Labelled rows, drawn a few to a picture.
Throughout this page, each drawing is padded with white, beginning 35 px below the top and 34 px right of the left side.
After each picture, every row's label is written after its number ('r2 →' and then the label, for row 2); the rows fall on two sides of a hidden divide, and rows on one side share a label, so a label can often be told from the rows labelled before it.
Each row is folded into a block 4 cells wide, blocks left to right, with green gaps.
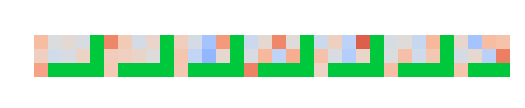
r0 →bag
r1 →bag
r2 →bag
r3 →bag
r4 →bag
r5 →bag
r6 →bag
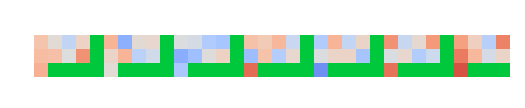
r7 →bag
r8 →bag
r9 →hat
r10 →bag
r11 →hat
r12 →bag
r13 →bag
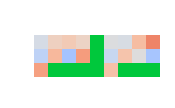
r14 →bag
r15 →bag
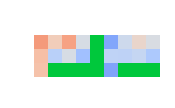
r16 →bag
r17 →hat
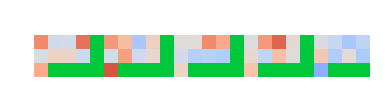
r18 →bag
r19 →bag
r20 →bag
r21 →bag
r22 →hat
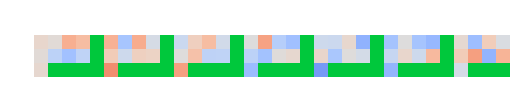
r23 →bag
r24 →bag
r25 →bag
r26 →hat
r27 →hat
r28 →hat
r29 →bag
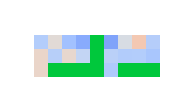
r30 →hat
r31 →hat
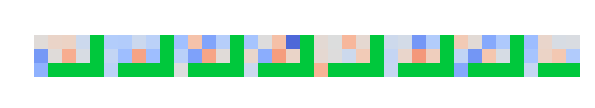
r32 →hat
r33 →hat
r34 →hat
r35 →hat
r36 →bag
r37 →hat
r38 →hat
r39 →hat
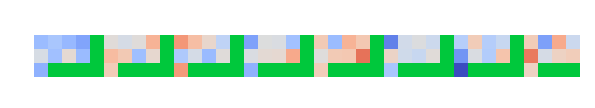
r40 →hat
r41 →bag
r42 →bag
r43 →hat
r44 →bag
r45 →hat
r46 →hat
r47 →bag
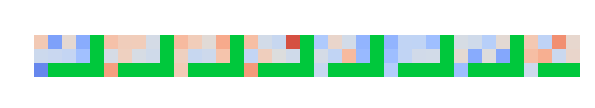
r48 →hat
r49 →bag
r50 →bag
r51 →bag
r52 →hat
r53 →hat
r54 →hat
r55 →bag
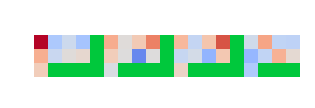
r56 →bag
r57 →bag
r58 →bag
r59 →hat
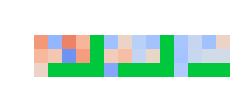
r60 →bag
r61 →hat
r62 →hat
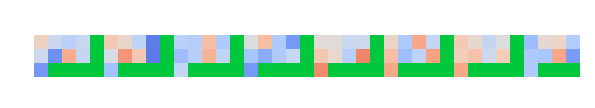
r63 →hat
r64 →hat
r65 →hat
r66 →hat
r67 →bag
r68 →bag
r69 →bag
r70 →hat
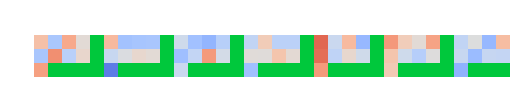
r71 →bag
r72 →hat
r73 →hat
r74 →hat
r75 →bag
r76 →bag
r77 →hat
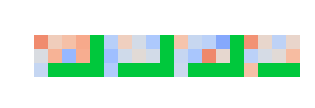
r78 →bag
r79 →hat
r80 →hat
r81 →bag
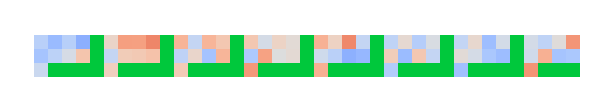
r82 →hat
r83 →bag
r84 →bag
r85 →bag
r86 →bag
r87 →hat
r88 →hat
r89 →bag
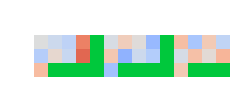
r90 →bag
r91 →hat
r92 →bag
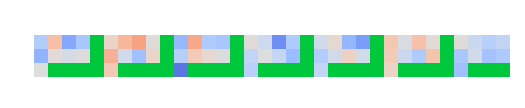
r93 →hat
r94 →bag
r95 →hat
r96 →hat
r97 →hat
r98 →bag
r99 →hat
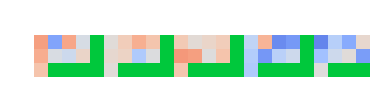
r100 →bag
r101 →bag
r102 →bag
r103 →hat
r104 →hat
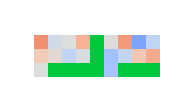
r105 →bag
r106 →hat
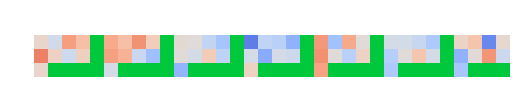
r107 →bag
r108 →bag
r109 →hat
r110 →hat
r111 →bag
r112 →hat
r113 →hat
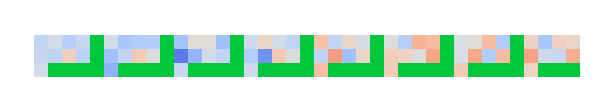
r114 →hat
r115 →hat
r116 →hat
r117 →hat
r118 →bag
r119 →bag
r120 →bag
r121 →bag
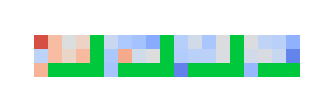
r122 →bag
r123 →hat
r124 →hat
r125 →hat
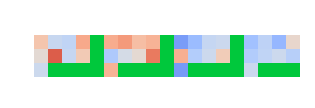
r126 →bag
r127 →bag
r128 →hat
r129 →hat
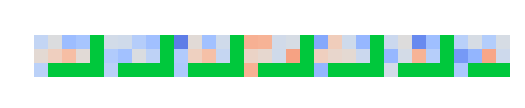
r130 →hat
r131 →hat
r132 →hat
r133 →bag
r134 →hat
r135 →hat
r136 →hat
